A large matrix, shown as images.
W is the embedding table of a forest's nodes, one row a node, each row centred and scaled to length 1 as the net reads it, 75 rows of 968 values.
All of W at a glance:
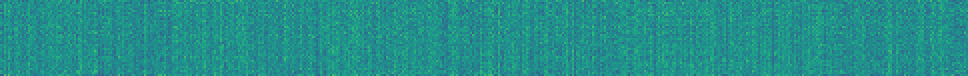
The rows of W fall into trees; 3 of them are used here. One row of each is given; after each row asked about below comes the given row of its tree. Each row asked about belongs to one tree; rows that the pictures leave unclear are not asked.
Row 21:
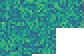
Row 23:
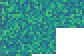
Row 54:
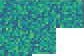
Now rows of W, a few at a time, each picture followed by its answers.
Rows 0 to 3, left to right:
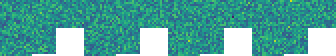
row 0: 23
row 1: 23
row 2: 21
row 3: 21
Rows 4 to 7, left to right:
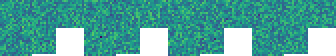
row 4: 23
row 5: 54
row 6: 54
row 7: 23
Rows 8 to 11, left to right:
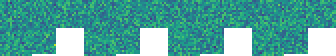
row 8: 54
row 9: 21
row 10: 21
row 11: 21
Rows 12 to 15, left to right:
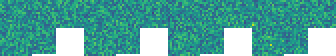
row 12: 54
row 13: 54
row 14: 21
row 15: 21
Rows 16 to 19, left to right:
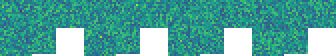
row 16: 23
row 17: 23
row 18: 23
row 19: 54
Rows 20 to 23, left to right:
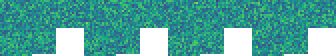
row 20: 54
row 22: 54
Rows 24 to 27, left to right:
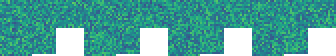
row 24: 54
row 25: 21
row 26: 23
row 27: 23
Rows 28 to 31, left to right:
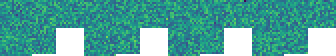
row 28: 21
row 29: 23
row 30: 23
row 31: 54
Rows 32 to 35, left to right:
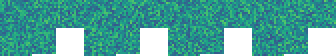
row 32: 54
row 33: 54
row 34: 23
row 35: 23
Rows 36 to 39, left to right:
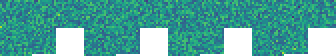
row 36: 21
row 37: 23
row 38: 54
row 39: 23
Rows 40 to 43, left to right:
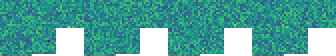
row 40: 23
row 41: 21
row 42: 21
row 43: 23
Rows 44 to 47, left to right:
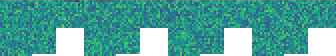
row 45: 54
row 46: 21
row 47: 54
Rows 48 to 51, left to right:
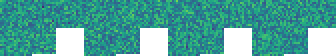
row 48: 54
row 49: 23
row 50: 54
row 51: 21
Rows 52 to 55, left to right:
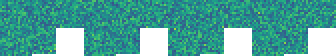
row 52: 54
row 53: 21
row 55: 21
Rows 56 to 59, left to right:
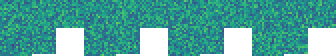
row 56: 23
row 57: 23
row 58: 23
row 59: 54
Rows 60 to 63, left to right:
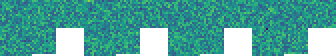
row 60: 23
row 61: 54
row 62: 21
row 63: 54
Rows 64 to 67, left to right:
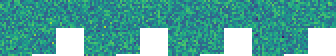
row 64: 21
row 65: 54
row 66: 54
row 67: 21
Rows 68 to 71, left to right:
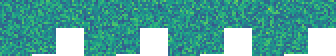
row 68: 23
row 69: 21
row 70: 54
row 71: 54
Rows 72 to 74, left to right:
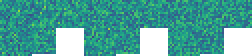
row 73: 54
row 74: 21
